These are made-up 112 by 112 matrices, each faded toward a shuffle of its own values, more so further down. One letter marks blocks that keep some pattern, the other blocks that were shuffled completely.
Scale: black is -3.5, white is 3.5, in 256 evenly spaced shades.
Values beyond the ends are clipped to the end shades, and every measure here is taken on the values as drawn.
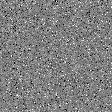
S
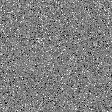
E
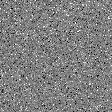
E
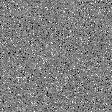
E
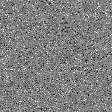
E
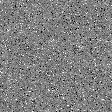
S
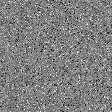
E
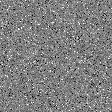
S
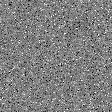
S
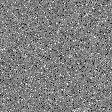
S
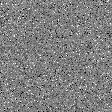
S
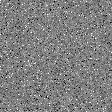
S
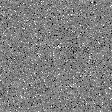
E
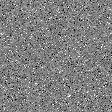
S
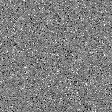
E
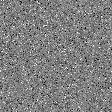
S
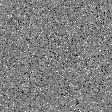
S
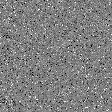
E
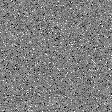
E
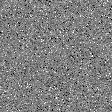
E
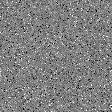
E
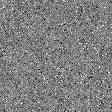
E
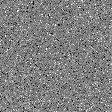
S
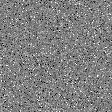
S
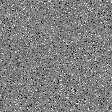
S
